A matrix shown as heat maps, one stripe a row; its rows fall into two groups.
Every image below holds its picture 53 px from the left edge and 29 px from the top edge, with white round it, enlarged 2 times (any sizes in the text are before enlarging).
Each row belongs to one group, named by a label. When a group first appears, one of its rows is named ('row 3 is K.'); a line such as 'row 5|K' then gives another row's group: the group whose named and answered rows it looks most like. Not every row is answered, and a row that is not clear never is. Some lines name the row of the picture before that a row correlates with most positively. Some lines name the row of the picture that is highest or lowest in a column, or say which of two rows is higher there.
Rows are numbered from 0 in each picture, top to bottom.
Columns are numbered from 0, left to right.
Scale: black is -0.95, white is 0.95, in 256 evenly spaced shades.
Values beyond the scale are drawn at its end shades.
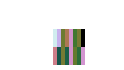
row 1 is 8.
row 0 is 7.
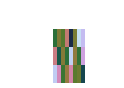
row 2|7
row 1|8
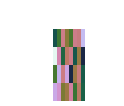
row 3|7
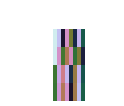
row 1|7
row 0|7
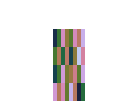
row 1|7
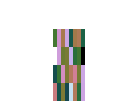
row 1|7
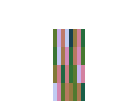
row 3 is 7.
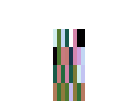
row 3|8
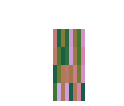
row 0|8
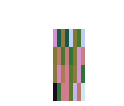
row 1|7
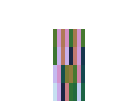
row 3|7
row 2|7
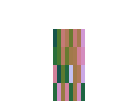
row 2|8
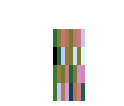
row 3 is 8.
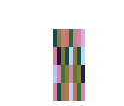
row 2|7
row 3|8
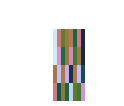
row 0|7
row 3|8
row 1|7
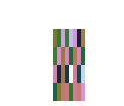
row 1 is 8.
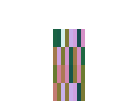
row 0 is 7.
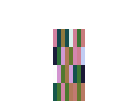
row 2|7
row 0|8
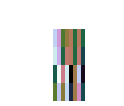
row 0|7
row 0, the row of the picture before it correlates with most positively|2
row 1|7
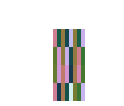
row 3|8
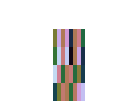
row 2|7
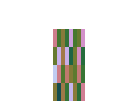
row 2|7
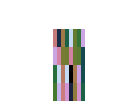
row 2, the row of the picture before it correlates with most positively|1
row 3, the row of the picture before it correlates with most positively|1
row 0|8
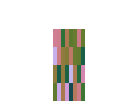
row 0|7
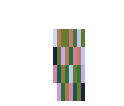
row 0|7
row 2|8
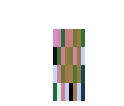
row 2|7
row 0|7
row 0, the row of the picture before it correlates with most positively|3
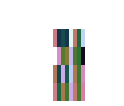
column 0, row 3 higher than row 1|No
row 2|8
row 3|8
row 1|7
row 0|8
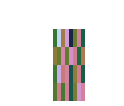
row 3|7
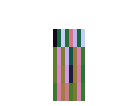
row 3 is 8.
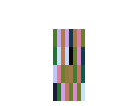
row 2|7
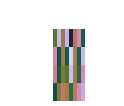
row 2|8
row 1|8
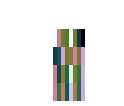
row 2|8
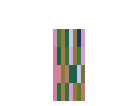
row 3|8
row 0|8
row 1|8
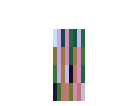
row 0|7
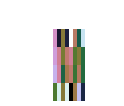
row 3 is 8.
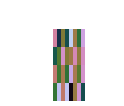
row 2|8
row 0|8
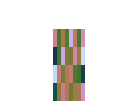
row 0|8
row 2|7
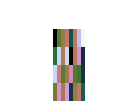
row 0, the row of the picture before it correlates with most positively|3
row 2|7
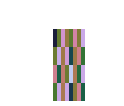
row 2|8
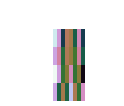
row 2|7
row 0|7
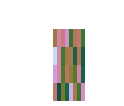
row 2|7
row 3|8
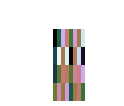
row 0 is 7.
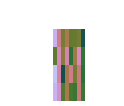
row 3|7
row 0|7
